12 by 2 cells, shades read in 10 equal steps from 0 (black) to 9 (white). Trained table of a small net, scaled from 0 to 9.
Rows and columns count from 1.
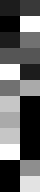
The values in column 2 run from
0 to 9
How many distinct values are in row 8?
2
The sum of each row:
3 9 5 6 10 10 7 6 7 9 5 8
